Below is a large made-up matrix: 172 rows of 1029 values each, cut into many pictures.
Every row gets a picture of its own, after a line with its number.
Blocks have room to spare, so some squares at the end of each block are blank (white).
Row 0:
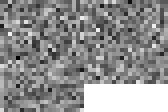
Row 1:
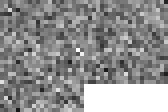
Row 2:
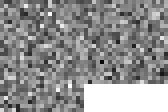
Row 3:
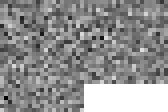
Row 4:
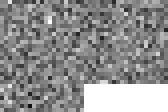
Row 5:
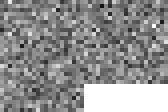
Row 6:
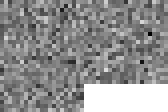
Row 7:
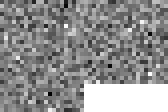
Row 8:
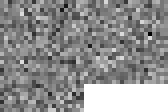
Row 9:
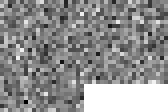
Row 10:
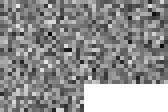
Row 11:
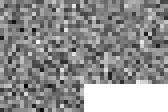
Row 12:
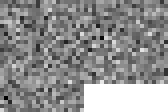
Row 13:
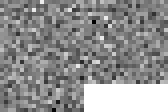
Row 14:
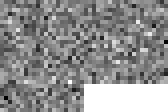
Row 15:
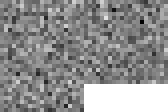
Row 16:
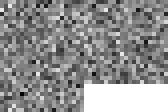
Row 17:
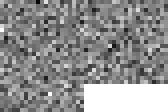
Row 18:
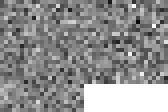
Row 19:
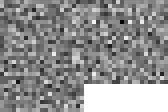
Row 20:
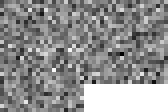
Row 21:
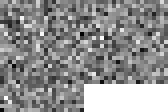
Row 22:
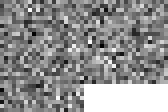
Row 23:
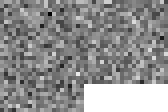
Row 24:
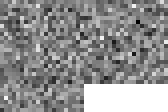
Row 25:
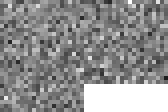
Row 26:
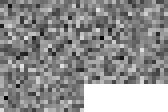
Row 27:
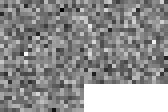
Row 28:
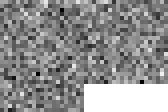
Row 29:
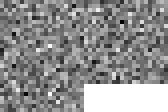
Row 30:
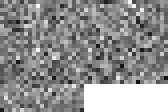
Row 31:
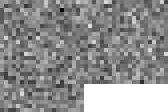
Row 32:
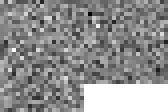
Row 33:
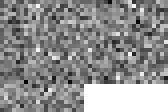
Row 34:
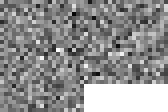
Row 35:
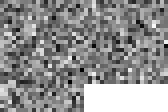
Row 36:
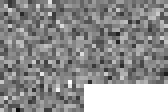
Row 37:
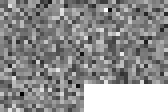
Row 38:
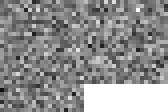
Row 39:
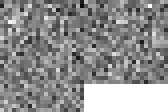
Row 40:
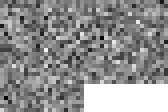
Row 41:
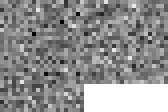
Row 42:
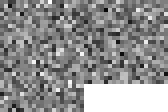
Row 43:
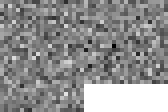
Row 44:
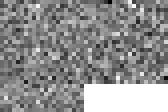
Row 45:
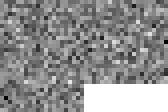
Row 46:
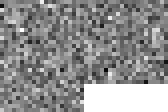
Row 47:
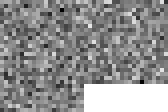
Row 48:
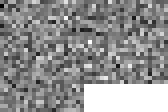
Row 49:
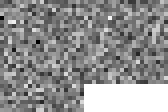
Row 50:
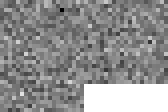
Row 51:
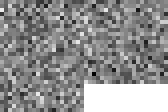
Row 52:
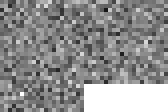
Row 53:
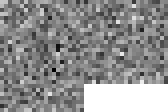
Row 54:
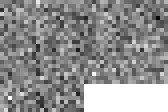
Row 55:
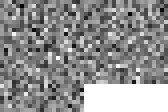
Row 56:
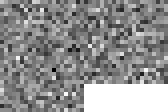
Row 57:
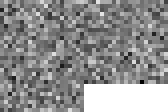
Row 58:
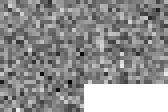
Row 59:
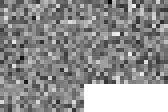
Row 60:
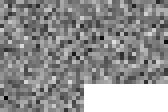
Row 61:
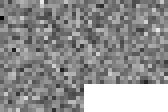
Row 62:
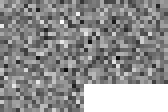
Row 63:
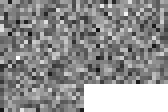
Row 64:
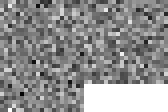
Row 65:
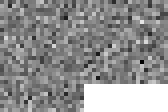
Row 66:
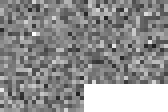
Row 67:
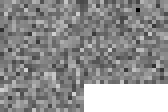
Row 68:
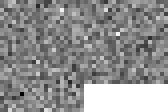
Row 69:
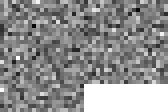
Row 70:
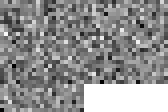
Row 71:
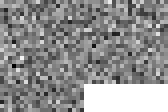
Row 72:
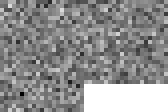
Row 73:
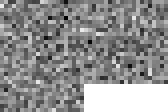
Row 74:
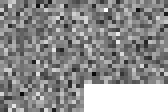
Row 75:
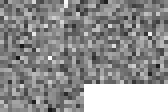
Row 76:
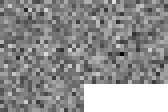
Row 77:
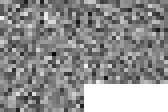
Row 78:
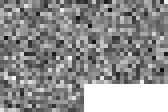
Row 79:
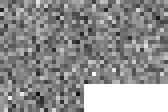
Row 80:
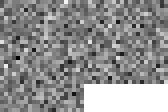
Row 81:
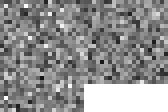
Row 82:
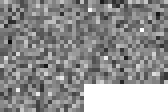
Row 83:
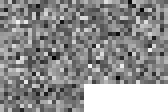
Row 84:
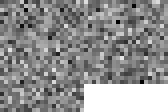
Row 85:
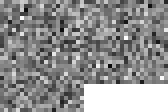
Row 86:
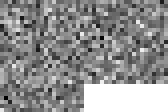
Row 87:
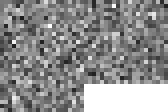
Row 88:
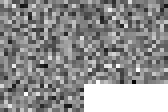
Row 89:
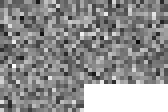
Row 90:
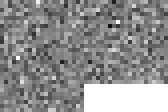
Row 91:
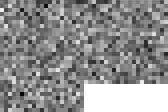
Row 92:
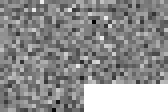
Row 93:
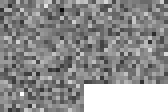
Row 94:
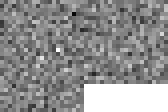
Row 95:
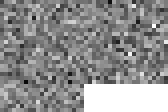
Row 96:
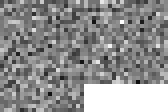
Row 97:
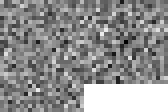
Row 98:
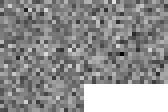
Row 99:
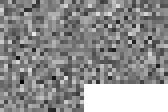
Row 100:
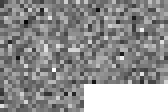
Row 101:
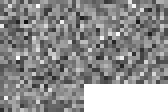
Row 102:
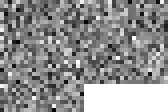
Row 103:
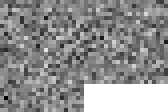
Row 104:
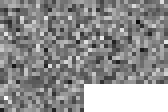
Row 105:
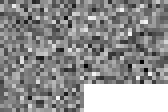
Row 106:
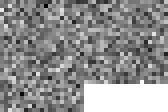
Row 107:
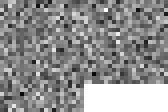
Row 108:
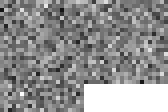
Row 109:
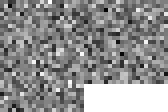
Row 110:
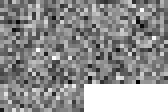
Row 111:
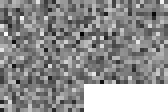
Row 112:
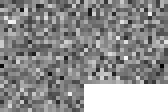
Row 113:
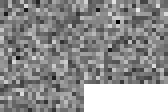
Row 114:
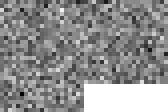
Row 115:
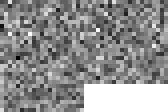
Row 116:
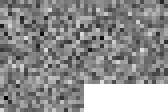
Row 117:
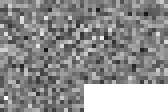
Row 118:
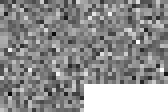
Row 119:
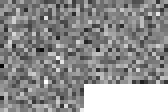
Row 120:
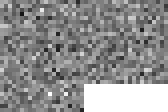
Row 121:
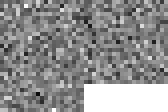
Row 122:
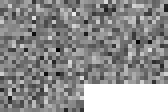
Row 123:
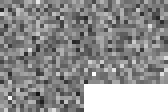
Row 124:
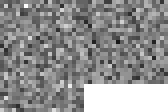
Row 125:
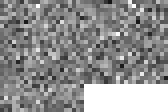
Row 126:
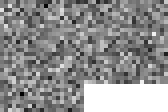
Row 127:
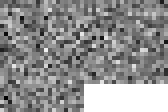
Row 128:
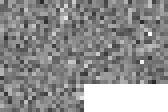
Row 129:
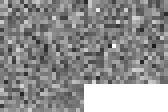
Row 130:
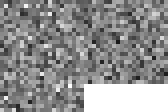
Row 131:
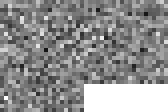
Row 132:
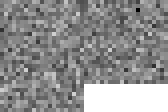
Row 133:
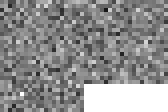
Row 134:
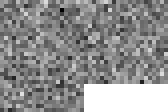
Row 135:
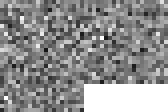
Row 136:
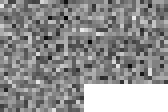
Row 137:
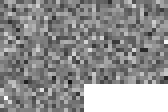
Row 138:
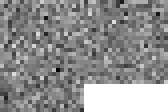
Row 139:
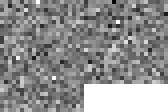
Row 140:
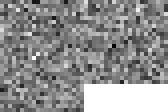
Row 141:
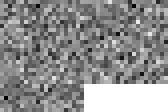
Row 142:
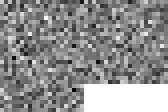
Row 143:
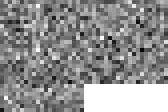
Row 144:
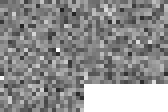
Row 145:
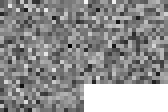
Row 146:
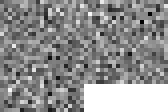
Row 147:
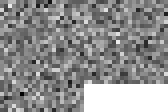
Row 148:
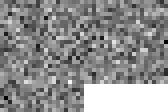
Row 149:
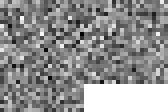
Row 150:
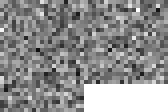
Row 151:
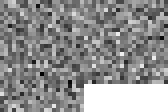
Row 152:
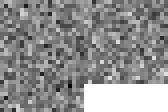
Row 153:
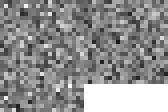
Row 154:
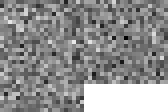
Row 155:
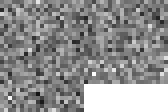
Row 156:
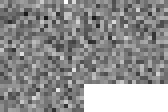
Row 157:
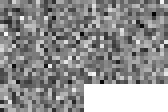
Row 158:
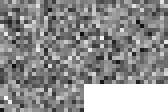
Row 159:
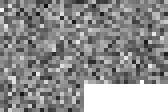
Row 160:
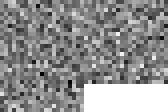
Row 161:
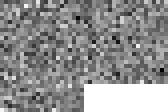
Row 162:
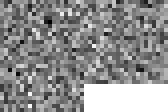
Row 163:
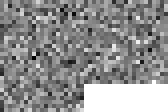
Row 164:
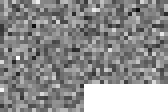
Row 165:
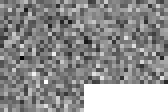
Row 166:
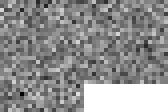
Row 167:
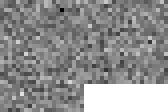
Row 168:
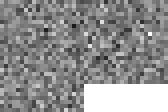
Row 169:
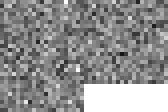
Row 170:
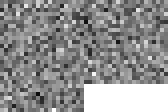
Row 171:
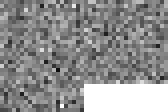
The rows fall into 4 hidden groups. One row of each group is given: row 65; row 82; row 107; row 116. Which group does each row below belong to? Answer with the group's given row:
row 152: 107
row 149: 116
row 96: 82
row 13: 82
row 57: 107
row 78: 107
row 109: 107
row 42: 107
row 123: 107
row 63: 116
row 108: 107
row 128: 65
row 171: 82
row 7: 65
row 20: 65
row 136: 65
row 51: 107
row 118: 65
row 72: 107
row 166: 107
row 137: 116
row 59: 116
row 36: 107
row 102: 116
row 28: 107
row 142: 82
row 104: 116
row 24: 116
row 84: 65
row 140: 65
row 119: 82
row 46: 82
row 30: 116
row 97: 82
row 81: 107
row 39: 82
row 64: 107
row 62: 65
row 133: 107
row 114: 107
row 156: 82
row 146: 82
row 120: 65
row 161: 107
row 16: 107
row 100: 65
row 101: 116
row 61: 82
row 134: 107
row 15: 82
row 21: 116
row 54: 107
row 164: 65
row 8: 65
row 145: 65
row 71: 116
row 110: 116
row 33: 116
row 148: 116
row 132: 65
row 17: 65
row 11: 82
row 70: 116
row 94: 65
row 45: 116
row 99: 65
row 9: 65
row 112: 82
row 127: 116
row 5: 116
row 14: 116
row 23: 107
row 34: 65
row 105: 65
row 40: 116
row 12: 116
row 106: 107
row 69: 65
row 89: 116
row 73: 65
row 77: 82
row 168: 65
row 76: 65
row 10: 82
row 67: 65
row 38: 65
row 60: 116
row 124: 107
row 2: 107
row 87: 116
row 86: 116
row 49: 82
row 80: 65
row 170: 107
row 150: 65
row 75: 65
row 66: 65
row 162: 82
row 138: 82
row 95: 116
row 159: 107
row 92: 82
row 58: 107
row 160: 107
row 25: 116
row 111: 116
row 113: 65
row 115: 116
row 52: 107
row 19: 82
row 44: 116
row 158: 116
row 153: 107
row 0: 116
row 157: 116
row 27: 107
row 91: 107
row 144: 65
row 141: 116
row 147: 107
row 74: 107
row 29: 82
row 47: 107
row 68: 107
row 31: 107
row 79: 107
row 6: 65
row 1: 107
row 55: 82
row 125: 116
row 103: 116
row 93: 107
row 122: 65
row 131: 116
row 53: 65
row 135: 116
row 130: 107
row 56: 65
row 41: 65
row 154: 82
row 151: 107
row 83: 116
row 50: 107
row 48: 65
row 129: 65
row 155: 107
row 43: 65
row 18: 116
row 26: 116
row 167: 107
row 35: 116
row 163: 65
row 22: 65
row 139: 65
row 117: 116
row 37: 107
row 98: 65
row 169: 65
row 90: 65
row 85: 82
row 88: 82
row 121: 107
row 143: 116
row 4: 82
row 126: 107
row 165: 82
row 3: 116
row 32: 82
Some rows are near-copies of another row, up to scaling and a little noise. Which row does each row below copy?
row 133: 52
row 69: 164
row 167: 50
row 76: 98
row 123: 155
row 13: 92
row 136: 73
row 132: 67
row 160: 151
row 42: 109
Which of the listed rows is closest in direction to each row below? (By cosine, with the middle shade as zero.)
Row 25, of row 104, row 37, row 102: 104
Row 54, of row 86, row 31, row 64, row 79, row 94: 79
